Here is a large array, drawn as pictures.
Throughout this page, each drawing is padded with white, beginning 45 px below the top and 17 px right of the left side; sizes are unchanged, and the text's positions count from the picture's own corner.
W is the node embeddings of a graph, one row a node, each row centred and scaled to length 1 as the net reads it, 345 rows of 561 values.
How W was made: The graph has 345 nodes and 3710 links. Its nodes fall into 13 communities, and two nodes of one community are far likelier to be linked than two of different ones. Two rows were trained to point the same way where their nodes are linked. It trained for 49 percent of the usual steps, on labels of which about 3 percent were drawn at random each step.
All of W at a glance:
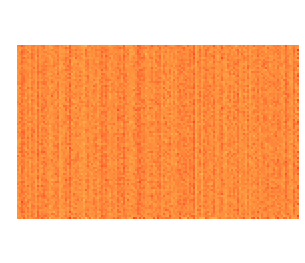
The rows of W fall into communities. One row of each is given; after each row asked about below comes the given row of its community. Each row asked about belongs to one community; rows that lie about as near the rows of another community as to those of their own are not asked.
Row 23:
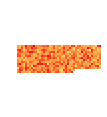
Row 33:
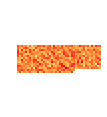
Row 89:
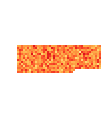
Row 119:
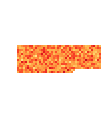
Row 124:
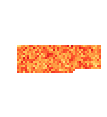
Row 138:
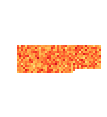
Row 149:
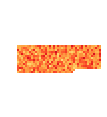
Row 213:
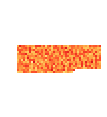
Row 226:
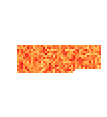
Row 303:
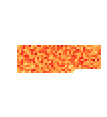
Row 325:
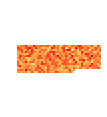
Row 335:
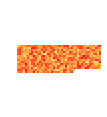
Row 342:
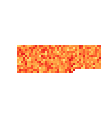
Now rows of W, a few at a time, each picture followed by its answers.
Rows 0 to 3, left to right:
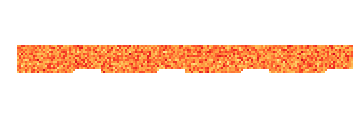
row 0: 138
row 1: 138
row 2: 325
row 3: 138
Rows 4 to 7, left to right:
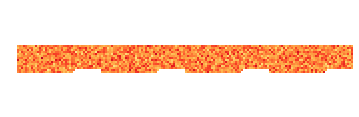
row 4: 335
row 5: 335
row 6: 89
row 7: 119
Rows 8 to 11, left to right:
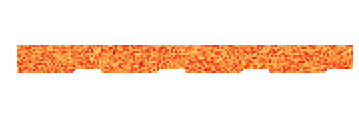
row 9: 138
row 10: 89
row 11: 342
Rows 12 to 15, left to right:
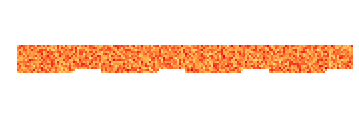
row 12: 213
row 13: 213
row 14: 33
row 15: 342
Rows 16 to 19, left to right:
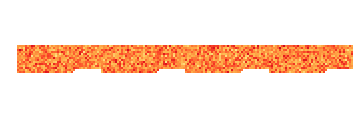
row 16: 23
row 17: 124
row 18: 335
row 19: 226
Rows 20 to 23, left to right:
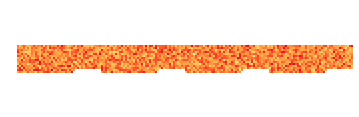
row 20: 342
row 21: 124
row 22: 119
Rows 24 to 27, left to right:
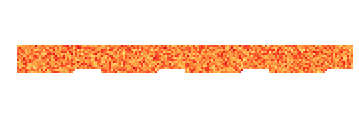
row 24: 335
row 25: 124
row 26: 325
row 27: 89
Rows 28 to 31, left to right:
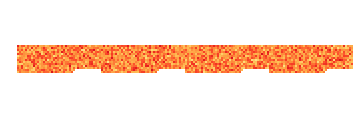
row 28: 119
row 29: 124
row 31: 303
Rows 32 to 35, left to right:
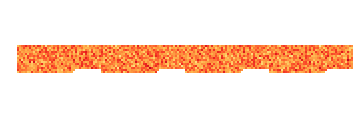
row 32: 213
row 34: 213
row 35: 213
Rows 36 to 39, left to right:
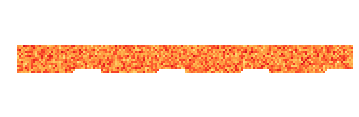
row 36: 325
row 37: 149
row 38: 303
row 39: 119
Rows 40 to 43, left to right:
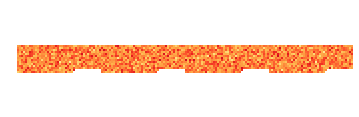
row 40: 325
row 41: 342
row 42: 342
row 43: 149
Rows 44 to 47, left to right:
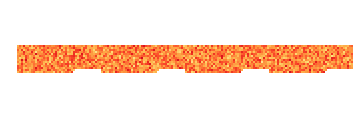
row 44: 303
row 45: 119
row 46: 124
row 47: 342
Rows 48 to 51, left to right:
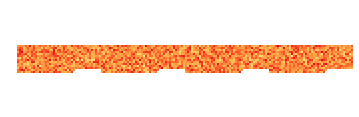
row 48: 226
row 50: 89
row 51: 335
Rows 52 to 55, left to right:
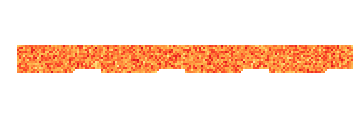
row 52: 138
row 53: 213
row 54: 23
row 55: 124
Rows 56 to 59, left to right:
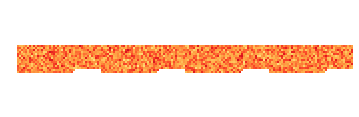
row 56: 33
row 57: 213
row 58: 303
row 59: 325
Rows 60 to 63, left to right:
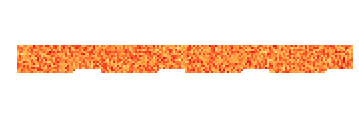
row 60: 325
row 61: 226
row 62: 89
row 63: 213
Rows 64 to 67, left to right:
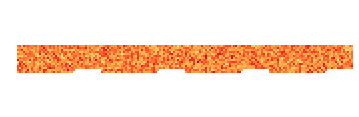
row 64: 335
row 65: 342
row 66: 342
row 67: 226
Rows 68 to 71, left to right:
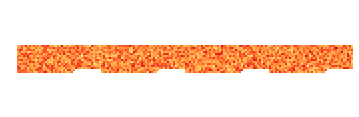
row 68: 89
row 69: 138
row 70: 213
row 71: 89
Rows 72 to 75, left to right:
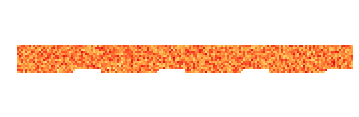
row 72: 119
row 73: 226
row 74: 23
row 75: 213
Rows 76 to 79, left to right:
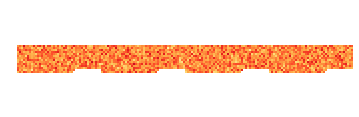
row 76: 213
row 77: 119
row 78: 303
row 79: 23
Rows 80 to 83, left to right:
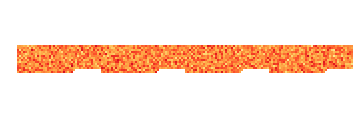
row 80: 33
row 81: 33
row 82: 138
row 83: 124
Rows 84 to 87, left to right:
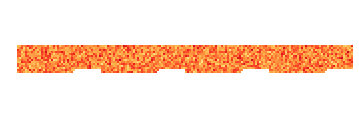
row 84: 23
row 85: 342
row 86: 23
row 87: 335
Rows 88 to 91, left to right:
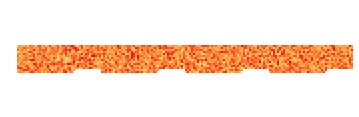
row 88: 303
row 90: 213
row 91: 342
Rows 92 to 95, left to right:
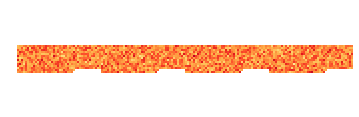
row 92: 124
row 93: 89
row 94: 325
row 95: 33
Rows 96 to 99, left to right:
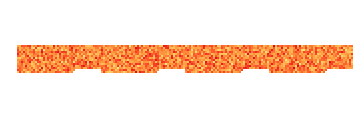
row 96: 23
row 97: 33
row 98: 89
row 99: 23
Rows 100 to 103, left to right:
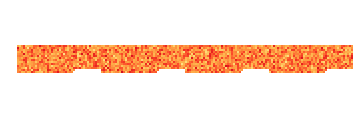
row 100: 342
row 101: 342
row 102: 23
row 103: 23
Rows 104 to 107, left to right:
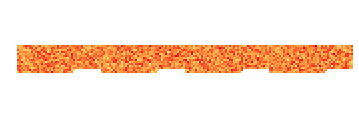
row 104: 119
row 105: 124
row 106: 303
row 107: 342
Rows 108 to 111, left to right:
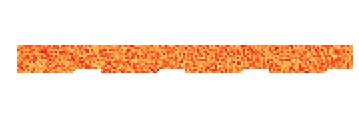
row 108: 226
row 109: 89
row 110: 213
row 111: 213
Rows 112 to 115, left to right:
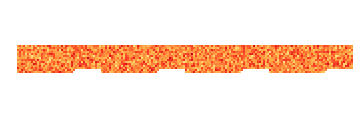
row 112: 124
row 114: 213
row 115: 213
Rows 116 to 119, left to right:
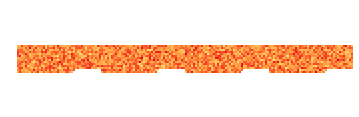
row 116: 23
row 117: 119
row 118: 23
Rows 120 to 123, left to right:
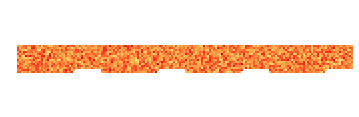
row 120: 303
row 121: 89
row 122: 335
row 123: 119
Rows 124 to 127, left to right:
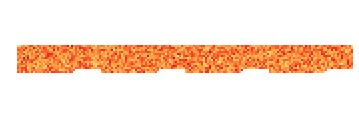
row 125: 335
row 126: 89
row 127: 325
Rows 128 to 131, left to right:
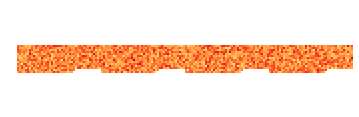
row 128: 335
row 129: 138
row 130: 149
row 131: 23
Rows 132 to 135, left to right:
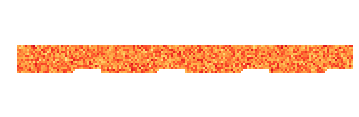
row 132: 303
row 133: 33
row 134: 138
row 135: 23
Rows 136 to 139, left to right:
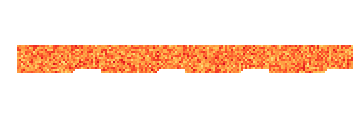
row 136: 89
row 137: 342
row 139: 213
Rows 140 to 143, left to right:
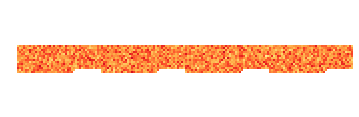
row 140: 303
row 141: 138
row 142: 303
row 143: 303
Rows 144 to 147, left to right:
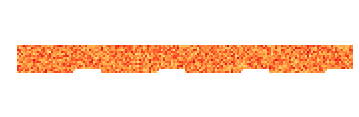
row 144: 119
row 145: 325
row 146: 119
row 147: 303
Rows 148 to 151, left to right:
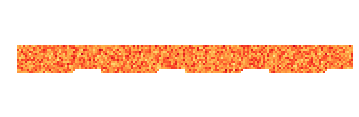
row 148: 303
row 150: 213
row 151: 23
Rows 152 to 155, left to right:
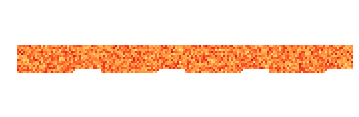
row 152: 119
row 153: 226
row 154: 226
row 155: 138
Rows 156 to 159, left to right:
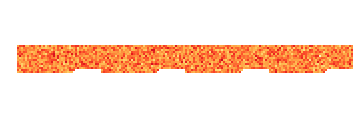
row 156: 213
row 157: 89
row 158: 119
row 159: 149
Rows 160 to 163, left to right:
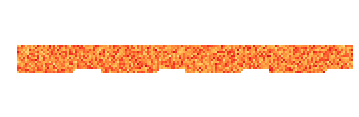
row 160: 33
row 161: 23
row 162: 138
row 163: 342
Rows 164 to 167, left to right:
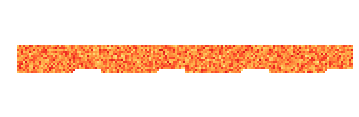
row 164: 226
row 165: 335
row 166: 33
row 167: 23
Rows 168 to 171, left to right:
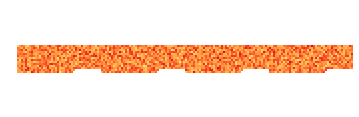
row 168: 342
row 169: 23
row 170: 213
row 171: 342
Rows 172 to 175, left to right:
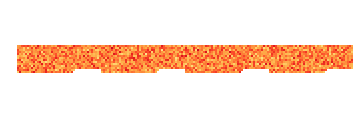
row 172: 119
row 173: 138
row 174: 33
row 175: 213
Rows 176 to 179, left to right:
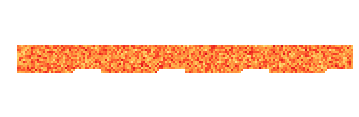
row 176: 325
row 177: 124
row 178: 89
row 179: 124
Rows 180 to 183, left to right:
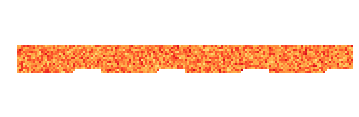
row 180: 23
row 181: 325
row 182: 89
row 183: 33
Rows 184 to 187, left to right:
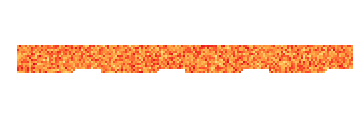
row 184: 325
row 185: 342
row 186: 325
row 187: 149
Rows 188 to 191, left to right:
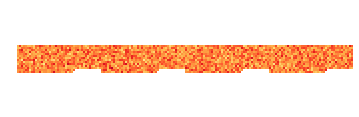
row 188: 149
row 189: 23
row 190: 303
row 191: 335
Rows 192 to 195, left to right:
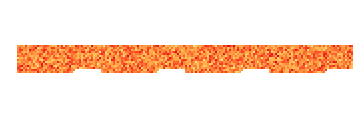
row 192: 89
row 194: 149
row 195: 33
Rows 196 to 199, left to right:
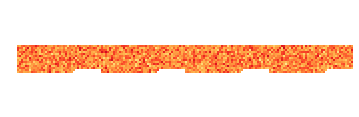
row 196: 138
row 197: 149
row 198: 138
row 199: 138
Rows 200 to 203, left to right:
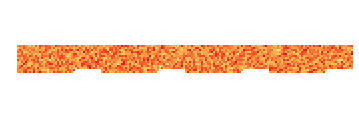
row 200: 149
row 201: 23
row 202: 342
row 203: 33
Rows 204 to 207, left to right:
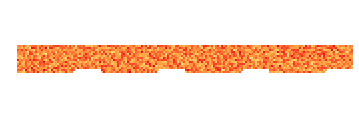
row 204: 335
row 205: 119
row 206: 33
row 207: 325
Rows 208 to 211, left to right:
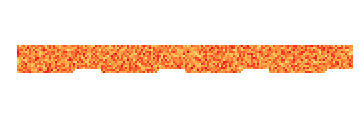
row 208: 33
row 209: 119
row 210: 124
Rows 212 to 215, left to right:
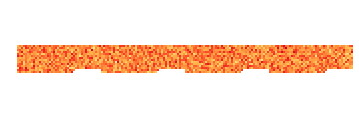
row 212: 226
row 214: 226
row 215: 226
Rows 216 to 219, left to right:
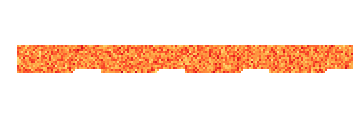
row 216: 33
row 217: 303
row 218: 119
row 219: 342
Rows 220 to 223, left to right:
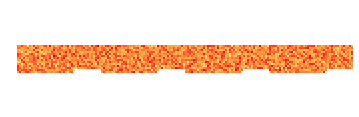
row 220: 33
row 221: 342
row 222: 149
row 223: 119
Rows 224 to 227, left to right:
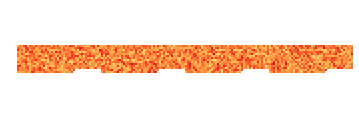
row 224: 325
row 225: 342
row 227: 226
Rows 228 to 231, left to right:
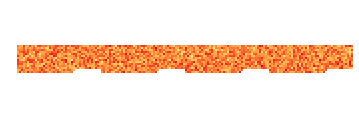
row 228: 124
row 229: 89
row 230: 119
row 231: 23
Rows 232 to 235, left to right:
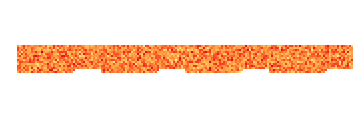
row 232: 138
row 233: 226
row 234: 138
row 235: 213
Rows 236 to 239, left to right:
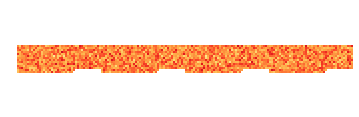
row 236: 303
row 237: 23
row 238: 335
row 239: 33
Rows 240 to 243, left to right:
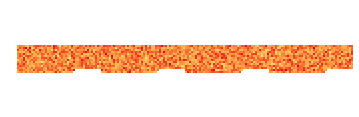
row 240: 213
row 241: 213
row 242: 119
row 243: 342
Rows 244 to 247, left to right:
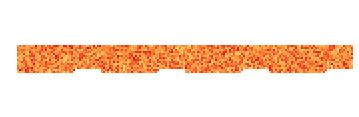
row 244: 335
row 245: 226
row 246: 303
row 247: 119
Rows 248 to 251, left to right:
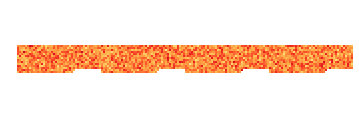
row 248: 119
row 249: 124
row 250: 342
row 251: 89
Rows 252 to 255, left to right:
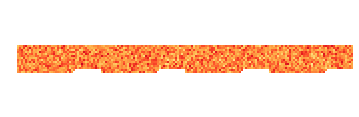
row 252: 342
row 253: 33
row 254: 335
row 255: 124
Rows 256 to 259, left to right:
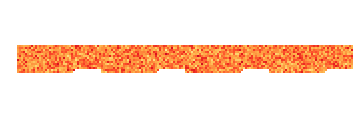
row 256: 149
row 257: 325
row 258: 303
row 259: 138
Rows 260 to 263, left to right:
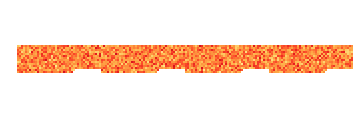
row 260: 119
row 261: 149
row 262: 213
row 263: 23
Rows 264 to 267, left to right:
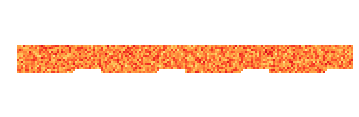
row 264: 335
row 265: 119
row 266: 124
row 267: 23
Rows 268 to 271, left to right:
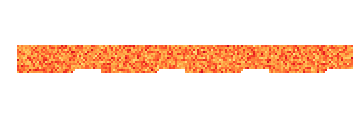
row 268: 119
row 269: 124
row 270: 335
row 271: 335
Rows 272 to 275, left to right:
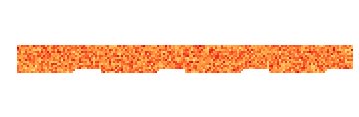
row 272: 89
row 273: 342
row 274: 23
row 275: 213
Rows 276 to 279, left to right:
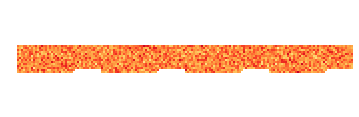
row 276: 335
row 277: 335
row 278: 213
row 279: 124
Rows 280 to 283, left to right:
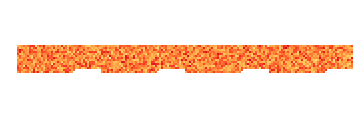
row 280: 23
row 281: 149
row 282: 119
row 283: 335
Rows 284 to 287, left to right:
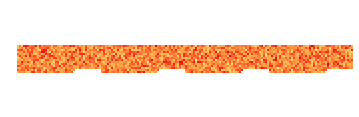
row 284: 325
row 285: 149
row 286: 89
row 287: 213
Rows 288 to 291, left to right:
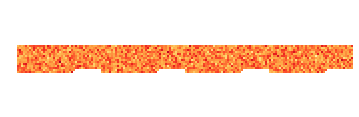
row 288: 124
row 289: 342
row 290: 23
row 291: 303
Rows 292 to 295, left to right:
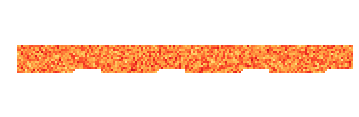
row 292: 149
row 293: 213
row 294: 303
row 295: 149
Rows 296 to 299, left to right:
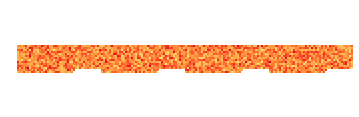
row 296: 325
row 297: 335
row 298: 335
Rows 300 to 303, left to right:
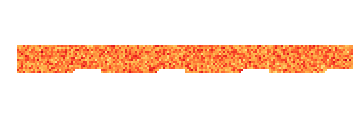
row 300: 149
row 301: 23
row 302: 226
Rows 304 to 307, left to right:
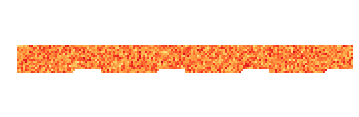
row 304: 303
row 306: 89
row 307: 89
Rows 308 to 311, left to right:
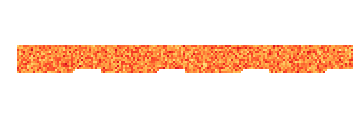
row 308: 335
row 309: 342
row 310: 89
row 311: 23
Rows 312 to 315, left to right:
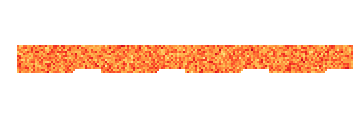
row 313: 226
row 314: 138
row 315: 342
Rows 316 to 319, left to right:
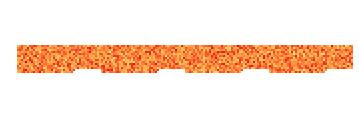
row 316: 89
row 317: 226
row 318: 89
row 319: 303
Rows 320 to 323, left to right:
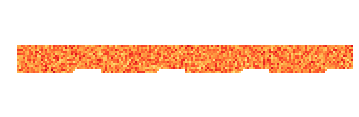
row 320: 335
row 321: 149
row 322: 213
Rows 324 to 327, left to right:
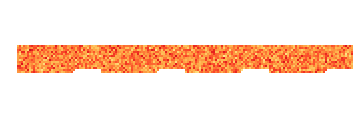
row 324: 226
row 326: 23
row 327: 119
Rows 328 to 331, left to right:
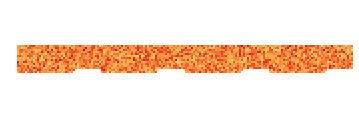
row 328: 325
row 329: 33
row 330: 213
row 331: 303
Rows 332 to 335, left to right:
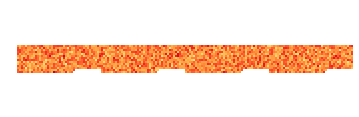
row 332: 149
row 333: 33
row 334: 213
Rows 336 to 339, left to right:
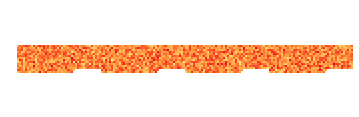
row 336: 89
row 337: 342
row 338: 23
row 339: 342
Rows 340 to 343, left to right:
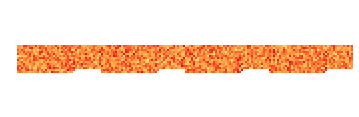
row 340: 335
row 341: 335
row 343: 342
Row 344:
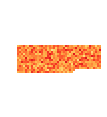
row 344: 138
